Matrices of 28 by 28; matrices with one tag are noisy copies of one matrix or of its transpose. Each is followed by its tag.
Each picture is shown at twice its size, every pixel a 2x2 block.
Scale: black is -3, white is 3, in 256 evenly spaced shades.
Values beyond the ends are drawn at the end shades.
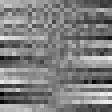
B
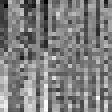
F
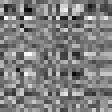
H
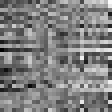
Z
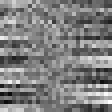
B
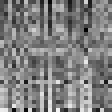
Z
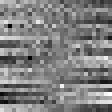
B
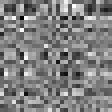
H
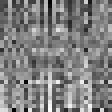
Z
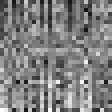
Z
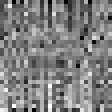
Z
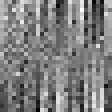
B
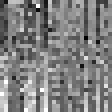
F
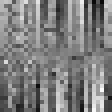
B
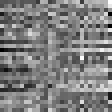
Z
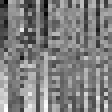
F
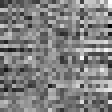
Z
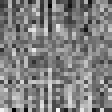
Z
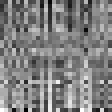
Z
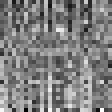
Z
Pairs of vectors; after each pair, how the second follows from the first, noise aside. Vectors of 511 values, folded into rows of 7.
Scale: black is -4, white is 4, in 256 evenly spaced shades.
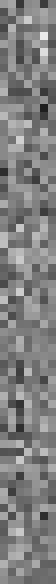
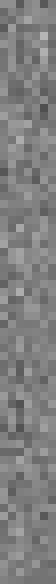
shrunk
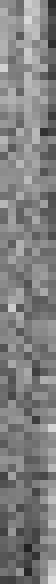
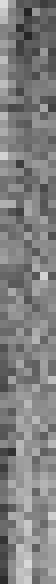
reversed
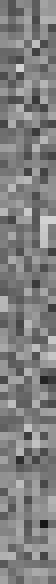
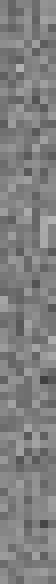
shrunk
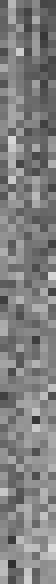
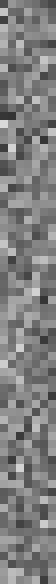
shuffled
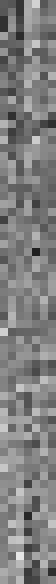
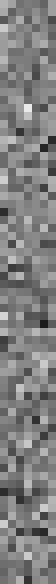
shuffled
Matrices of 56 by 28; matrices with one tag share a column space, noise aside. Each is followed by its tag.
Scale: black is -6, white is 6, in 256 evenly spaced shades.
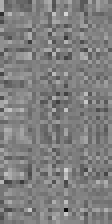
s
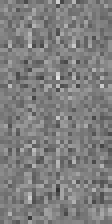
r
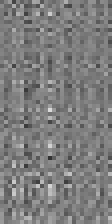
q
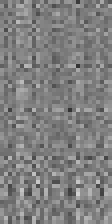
q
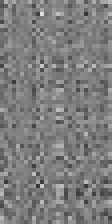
q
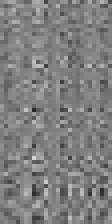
q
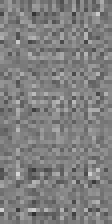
s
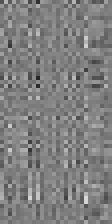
r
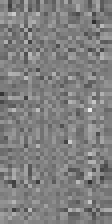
s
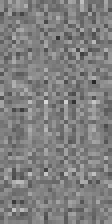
s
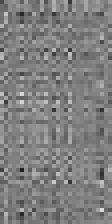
s
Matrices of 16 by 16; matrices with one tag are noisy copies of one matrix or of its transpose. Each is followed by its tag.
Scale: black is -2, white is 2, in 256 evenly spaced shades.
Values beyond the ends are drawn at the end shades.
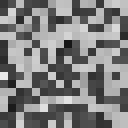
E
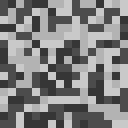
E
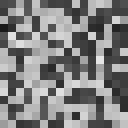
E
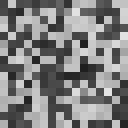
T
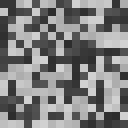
T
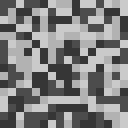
E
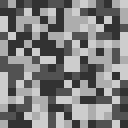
T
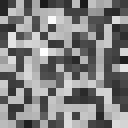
E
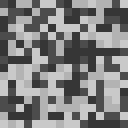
T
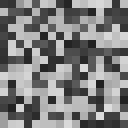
T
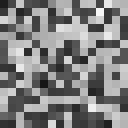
E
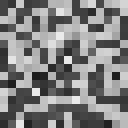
E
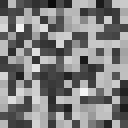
T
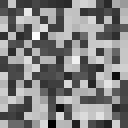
T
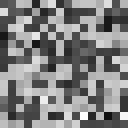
T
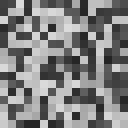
E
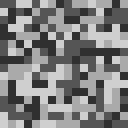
T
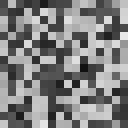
T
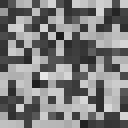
T
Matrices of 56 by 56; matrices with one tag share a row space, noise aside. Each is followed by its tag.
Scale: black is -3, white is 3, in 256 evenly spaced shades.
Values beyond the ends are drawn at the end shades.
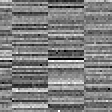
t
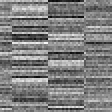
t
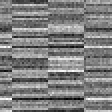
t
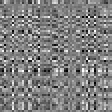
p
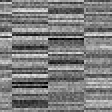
t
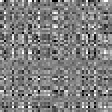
p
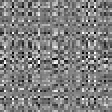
p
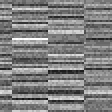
t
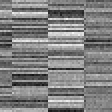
t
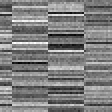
t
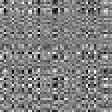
p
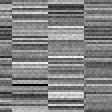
t
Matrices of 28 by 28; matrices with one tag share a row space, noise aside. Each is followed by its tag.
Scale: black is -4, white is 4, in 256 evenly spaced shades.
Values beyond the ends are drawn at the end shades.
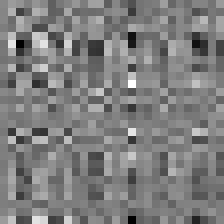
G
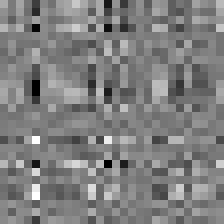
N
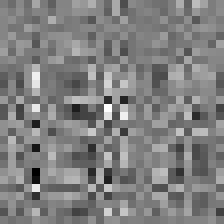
N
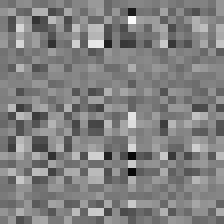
G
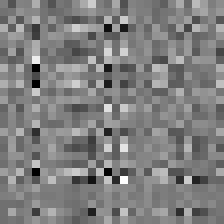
N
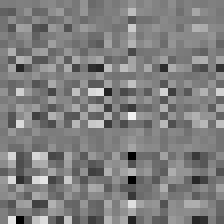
G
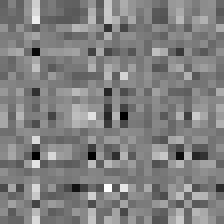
N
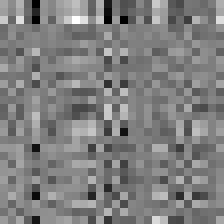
N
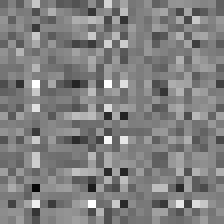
N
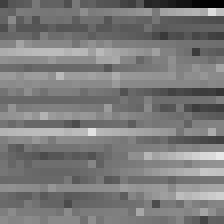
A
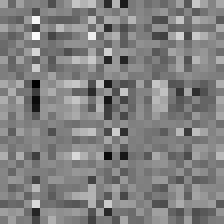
N
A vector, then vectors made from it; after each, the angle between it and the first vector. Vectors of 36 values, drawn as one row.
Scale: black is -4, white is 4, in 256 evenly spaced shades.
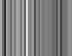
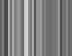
partly aligned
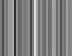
orthogonal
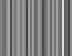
orthogonal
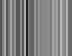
nearly opposite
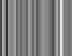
partly opposed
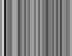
partly aligned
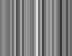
orthogonal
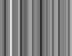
orthogonal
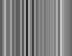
nearly opposite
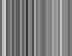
nearly opposite
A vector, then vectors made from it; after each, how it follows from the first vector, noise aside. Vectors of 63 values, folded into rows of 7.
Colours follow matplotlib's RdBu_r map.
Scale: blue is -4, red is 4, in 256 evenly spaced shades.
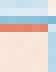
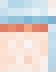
copied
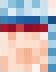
scaled up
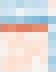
copied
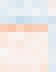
shrunk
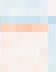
shrunk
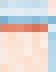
copied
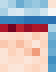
scaled up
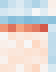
copied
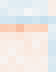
shrunk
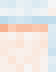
shrunk
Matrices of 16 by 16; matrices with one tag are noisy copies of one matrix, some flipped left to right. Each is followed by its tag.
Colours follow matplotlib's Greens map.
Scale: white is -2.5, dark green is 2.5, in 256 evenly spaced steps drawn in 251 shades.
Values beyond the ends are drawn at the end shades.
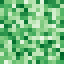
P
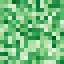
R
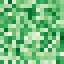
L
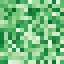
L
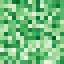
R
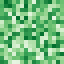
R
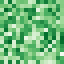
L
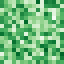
P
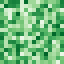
P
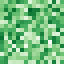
L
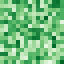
R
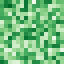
R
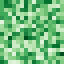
R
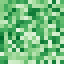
L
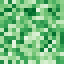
L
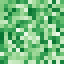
L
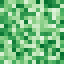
P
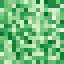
P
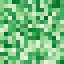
R
